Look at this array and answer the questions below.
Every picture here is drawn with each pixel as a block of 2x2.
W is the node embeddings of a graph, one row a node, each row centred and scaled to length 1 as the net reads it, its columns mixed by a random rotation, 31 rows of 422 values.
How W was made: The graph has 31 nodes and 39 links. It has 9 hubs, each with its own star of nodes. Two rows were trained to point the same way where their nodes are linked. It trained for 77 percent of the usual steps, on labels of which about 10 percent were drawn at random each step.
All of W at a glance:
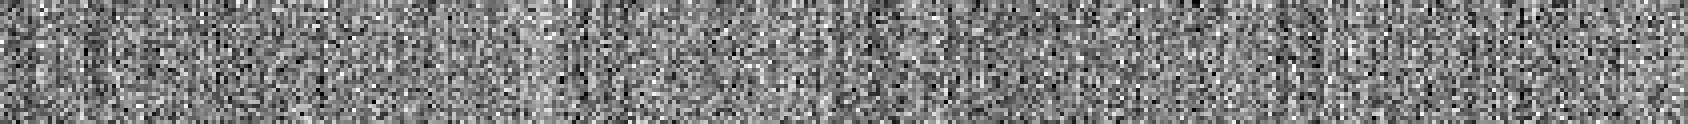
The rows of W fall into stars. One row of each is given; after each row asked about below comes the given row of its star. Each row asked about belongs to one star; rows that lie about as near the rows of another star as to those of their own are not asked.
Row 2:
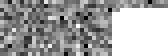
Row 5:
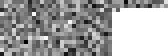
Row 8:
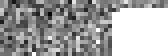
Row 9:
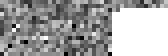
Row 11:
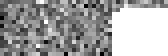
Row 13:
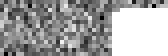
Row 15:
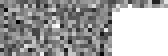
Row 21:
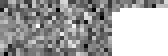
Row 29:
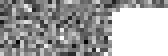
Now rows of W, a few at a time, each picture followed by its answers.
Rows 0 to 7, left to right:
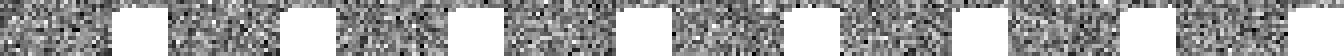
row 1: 11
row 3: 21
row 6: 15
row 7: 8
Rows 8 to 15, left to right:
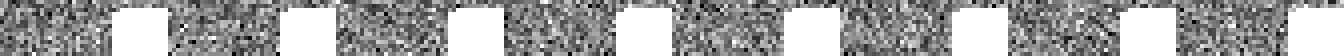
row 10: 13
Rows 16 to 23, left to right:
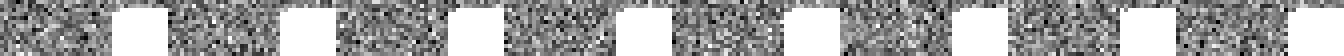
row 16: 13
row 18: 15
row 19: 8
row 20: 8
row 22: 5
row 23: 2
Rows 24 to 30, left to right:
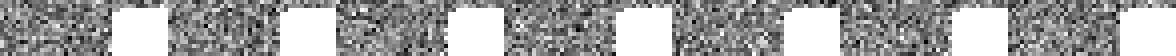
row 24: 15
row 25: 5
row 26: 29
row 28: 13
